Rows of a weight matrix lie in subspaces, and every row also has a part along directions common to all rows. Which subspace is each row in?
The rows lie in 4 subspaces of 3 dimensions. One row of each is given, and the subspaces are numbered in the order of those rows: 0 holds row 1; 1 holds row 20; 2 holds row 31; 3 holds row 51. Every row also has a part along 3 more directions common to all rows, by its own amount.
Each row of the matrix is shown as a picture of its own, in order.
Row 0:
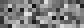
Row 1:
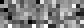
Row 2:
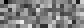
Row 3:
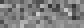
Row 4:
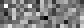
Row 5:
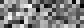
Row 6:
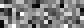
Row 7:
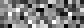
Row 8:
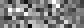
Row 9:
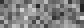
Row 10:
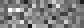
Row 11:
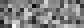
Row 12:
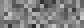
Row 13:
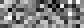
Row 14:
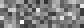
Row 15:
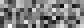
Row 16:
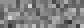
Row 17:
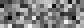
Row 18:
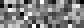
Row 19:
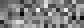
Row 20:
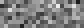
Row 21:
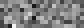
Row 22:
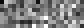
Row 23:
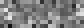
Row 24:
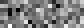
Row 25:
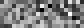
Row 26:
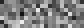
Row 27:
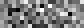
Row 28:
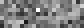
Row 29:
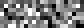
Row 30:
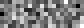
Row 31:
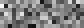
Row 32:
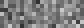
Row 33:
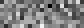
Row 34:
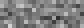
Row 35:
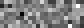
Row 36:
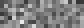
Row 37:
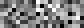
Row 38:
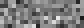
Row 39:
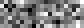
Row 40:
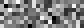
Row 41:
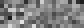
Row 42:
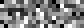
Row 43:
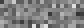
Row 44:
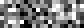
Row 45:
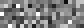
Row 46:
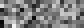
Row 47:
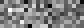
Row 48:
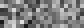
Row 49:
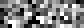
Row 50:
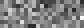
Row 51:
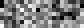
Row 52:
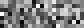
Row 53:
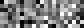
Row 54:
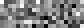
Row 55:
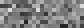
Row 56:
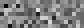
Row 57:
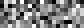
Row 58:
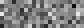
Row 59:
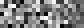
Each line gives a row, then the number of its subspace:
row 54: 0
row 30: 2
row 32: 0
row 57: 2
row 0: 3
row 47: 1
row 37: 1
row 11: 3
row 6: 3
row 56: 2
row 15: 0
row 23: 0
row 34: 0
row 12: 0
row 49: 3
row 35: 2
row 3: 1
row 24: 1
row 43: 0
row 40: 2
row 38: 0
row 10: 1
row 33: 1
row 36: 2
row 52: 0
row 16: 2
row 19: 1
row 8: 1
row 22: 0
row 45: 2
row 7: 1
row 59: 2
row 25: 1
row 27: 1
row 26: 1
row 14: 3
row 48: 3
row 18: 2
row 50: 0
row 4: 2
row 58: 0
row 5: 3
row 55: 3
